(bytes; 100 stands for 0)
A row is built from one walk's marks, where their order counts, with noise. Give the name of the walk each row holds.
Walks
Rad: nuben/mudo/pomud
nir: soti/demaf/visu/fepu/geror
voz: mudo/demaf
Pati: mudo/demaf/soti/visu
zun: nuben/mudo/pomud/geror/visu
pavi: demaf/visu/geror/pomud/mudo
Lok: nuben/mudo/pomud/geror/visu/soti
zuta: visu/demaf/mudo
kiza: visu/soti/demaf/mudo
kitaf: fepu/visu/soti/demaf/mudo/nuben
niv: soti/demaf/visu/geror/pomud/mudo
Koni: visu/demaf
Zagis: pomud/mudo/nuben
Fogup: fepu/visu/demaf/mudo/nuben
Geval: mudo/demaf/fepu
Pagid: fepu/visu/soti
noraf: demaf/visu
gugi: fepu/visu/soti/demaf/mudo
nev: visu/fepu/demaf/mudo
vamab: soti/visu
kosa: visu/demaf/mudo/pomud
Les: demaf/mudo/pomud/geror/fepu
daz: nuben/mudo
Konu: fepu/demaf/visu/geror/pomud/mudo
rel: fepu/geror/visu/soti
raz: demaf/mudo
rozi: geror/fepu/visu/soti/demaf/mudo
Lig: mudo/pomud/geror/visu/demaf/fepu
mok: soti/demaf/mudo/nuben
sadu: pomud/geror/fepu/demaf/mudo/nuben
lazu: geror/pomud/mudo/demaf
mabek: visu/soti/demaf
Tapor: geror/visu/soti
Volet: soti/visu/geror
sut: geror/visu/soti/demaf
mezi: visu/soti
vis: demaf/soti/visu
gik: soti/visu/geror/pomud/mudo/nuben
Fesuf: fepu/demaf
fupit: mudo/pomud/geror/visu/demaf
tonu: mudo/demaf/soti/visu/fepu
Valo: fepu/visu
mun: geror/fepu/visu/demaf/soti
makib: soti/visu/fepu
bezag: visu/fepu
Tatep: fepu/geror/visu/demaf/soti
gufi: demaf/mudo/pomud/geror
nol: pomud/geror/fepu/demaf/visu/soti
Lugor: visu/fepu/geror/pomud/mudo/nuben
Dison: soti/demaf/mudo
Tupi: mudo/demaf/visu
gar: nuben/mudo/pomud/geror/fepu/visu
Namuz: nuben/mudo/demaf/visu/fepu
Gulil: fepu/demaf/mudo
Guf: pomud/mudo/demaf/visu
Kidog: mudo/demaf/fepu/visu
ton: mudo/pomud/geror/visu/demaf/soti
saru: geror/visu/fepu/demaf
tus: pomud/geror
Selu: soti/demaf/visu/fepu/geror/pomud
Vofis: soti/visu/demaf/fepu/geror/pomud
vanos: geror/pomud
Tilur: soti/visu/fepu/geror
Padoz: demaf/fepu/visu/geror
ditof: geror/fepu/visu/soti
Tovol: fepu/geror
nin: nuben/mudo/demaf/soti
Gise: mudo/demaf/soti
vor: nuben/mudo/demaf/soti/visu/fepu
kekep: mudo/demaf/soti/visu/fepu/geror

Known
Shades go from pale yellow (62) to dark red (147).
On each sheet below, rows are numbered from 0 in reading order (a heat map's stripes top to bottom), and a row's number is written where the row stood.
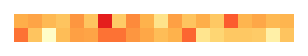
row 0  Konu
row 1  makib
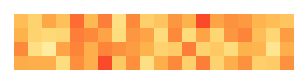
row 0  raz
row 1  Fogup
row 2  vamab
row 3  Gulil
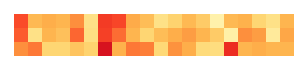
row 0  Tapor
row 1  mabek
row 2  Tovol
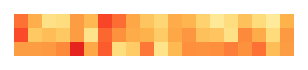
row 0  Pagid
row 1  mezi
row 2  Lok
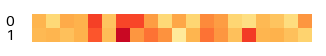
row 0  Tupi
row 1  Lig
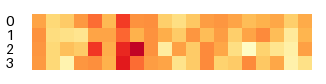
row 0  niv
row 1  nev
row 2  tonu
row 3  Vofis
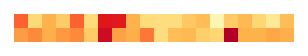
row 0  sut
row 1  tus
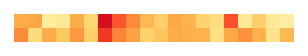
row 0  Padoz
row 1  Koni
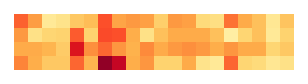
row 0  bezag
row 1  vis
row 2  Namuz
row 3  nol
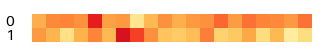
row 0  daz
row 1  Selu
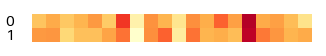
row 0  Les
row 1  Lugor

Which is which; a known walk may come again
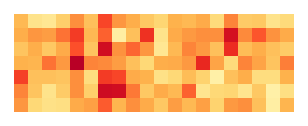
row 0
noraf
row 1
zun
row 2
Lig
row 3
nin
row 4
Tapor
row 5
nir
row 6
nev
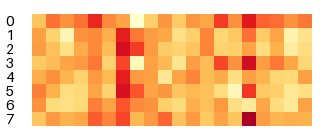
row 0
Rad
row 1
Vofis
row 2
Selu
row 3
gufi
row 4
Fesuf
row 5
saru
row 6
gugi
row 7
sadu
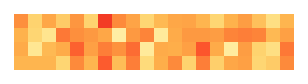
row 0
Koni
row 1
gik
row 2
Dison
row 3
Gulil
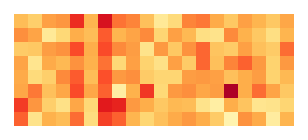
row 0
ton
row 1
Valo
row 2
voz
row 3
kosa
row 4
niv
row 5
gar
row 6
ditof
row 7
mabek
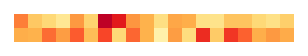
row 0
Tatep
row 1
lazu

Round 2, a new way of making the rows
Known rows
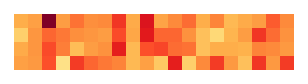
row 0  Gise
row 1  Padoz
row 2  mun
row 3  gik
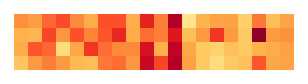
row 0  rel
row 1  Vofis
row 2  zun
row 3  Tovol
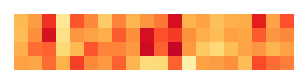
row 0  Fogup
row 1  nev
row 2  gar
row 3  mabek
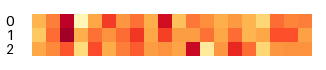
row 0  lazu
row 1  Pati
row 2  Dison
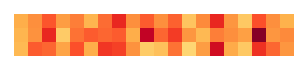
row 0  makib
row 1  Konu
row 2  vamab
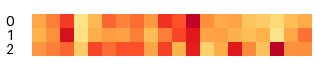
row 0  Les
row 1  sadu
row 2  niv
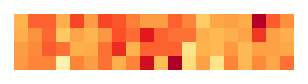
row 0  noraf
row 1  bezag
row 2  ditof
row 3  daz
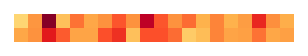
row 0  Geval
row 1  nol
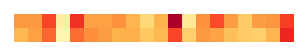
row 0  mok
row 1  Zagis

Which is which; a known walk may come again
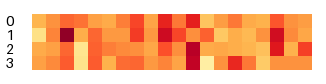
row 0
Tilur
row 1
Kidog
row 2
Lugor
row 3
Dison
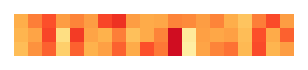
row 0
vis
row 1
kitaf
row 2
gugi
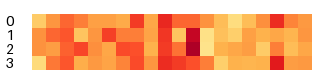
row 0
Padoz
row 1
Lok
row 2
rel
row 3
Valo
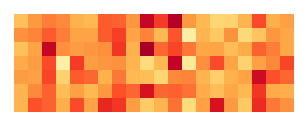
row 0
Tovol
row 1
Tapor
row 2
kekep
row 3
mok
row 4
Koni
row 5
bezag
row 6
vamab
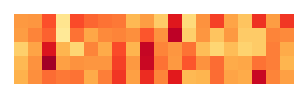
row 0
gik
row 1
raz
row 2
saru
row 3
tonu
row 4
nir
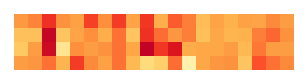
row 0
ton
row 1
Fesuf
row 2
Gulil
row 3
mabek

